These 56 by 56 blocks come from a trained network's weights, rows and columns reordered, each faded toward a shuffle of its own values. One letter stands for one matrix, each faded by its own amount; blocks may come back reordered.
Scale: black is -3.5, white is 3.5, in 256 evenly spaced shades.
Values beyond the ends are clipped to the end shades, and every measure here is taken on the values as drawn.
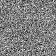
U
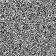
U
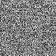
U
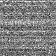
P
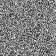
U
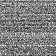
P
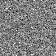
U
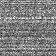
P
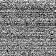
P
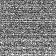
P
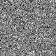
U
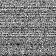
P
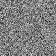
U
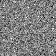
U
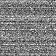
P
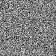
U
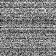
P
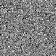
U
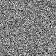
U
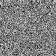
U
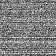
P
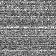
P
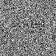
U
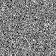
U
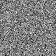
U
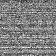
P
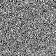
U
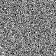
U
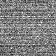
P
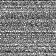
P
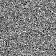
U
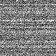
P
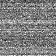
P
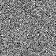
U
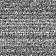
P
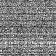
P
